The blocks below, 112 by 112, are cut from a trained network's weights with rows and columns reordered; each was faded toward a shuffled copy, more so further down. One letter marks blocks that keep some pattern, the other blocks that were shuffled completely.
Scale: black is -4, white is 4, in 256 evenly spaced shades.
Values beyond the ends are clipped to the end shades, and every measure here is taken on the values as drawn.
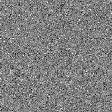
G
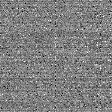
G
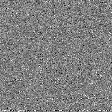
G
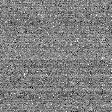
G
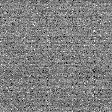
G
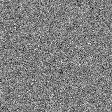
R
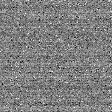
G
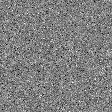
R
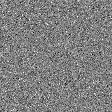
R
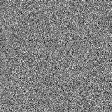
G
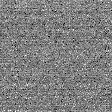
G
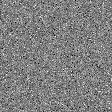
R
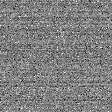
G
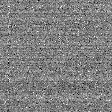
G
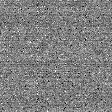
G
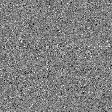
G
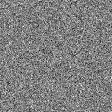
G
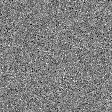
R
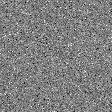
R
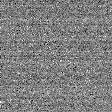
G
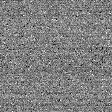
G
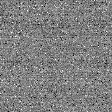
G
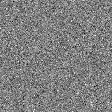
G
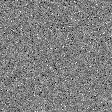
R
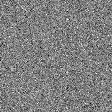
G
